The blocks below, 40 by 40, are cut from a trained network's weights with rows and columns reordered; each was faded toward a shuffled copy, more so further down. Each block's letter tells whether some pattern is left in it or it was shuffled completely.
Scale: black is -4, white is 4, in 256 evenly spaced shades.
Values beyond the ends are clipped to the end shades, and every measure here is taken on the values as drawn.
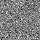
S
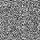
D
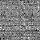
D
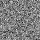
S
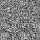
D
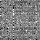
D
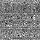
D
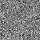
D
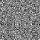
D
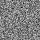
S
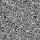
S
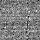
D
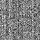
D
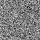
S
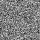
S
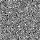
S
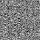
D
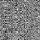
D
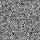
S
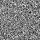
S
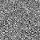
D
